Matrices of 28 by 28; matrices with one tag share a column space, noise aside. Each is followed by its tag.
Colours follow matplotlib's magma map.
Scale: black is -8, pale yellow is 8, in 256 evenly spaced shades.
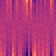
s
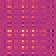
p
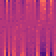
s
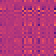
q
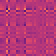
q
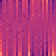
s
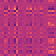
q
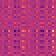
p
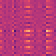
p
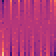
s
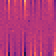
s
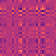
q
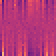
s
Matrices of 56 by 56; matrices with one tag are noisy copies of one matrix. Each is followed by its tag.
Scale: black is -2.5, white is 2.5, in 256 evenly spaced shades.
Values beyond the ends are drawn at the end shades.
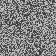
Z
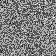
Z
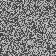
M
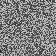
Z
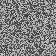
Z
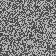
M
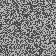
Z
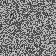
Z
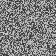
M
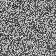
M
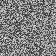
Z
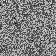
Z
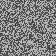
M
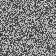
M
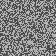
M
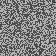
Z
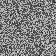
Z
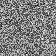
Z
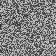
Z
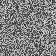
Z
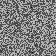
Z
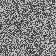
Z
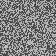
M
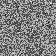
Z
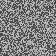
M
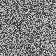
Z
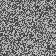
M
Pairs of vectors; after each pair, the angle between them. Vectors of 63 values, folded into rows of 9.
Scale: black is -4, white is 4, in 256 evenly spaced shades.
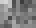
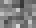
partly aligned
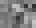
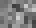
nearly opposite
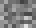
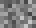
partly aligned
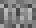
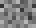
partly opposed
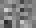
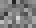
orthogonal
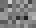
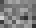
partly aligned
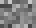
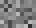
partly aligned
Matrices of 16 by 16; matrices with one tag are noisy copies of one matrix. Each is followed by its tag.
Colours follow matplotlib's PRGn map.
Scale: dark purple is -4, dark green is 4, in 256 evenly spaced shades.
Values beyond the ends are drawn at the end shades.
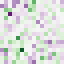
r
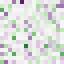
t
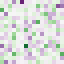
t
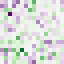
r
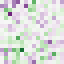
r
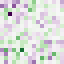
r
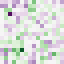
r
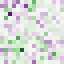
r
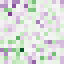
r
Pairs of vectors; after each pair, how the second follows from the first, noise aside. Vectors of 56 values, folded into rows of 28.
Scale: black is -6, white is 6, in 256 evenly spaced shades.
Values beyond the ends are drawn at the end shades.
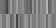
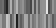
scaled up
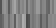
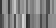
scaled up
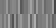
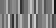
scaled up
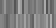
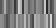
scaled up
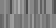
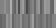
sign-scrambled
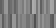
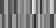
scaled up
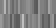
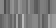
sign-scrambled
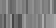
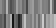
scaled up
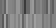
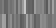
sign-scrambled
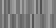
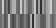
scaled up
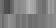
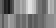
scaled up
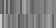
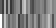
scaled up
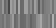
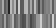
scaled up
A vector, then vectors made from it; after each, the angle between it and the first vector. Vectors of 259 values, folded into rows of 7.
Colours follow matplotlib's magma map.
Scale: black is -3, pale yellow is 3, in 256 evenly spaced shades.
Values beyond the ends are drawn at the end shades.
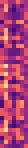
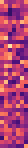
partly aligned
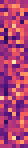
partly opposed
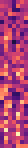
partly aligned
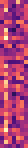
nearly parallel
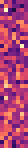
partly aligned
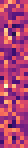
partly aligned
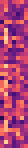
nearly parallel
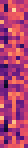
nearly opposite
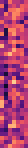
nearly opposite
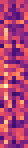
nearly parallel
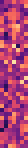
partly opposed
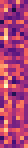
nearly parallel
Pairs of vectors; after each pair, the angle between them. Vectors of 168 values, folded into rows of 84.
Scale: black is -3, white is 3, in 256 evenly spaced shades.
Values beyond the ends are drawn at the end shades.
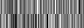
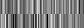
nearly parallel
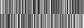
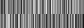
nearly opposite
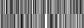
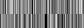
nearly opposite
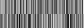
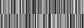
partly aligned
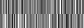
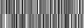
partly aligned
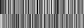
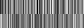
nearly parallel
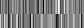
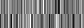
nearly opposite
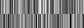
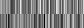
partly aligned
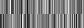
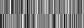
nearly parallel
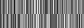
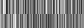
partly opposed
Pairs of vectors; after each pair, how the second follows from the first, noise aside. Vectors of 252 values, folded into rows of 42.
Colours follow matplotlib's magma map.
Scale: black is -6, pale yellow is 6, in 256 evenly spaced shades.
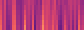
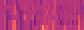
partly zeroed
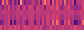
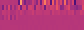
partly zeroed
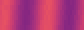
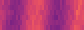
reversed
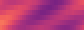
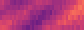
reversed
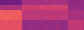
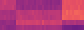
reversed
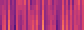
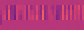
partly zeroed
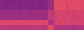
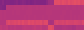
partly zeroed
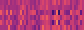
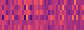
reversed
